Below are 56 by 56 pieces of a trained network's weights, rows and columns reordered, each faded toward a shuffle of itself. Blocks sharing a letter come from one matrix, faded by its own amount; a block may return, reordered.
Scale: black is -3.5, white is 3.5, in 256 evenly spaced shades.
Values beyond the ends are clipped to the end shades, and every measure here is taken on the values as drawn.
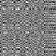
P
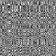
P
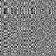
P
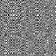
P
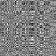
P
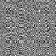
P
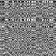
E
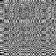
E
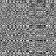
E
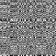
E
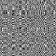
P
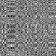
P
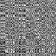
P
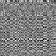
E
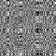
P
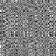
P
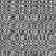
E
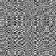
P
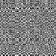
E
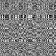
E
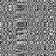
P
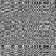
E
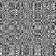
P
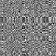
P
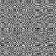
E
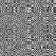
P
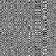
P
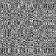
P
